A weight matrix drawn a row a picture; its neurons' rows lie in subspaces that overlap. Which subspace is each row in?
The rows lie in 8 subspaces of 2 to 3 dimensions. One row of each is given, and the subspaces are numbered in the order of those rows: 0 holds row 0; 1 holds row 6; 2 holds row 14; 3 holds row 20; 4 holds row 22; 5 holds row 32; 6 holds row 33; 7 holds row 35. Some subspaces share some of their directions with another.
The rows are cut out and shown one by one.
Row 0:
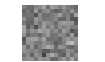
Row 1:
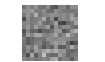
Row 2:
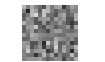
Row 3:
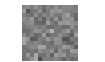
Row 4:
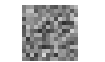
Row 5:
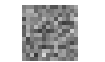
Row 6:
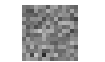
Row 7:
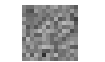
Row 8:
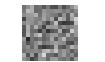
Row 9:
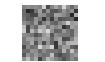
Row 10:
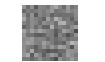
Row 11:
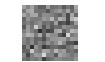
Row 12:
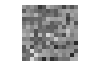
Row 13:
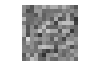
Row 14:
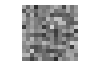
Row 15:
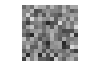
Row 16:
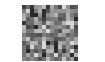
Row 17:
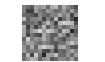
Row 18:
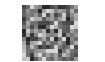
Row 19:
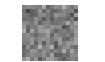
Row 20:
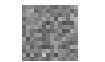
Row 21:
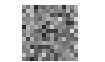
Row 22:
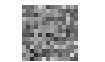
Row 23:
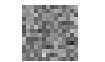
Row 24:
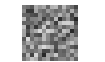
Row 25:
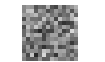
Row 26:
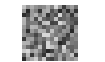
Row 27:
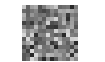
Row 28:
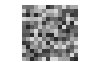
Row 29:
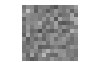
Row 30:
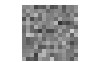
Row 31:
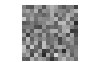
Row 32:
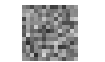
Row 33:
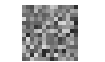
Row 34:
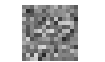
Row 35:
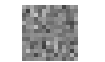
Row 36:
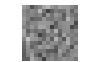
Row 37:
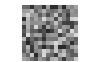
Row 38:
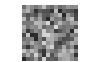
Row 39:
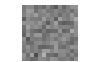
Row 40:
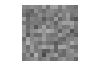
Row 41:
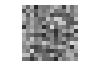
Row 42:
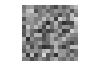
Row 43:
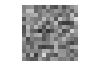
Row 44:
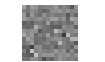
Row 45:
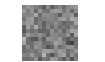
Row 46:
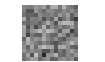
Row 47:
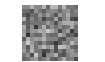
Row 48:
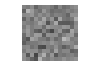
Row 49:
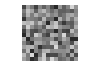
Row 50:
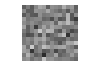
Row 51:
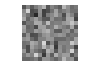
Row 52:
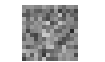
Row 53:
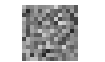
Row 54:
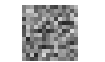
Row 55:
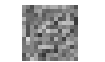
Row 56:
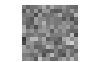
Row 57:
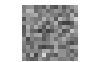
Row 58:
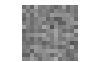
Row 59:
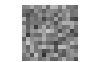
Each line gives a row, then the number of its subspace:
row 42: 3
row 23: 0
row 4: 3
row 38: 7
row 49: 4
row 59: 5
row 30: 3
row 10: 2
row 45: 0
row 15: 3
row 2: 7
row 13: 1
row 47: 5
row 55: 1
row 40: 5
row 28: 4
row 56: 0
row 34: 0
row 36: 1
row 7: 3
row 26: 7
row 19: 6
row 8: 1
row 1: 2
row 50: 4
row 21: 2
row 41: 2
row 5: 5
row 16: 7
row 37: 5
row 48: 0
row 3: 0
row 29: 7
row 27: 4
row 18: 1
